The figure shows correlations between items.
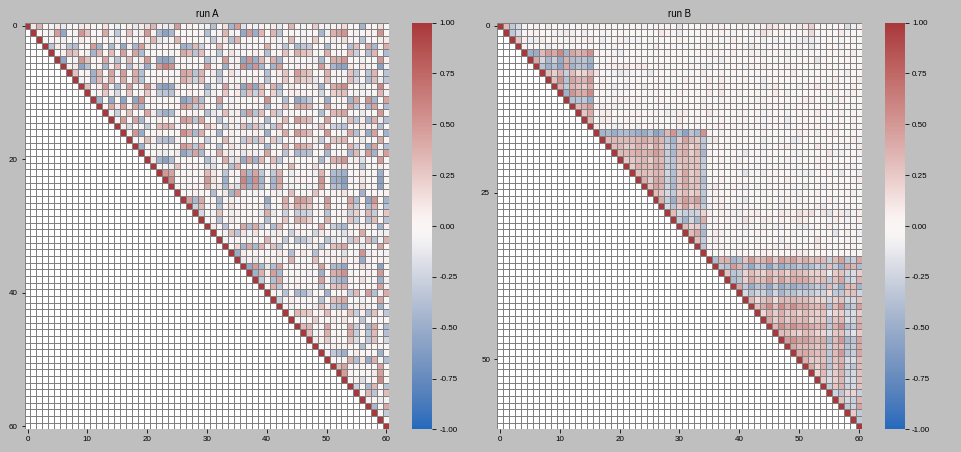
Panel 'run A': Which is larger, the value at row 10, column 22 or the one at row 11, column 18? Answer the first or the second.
the first
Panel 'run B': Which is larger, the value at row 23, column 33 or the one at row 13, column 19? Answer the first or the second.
the first
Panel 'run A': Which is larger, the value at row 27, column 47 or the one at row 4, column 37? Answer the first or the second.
the first
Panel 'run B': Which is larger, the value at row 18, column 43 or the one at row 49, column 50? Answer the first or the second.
the second
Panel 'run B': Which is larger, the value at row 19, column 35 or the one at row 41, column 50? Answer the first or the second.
the second
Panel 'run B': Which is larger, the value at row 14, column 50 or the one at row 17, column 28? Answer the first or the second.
the first
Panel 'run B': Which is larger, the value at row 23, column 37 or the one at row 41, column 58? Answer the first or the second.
the first
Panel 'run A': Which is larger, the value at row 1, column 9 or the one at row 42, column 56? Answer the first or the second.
the first
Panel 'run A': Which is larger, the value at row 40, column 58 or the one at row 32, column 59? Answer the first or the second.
the second
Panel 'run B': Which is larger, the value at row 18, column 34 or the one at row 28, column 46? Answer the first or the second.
the second
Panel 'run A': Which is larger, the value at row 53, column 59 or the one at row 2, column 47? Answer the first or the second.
the first
